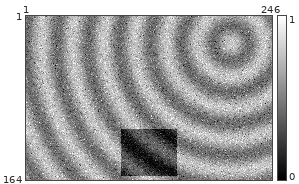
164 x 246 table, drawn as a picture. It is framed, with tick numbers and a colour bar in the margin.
Ninth with the lowest average: bottom middle. Rings: centred on the top right. Odd patch: lower, in the bottom middle.
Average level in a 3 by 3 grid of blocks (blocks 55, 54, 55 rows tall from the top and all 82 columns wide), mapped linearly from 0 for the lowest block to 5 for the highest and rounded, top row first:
5 4 5 | 4 5 4 | 5 0 5
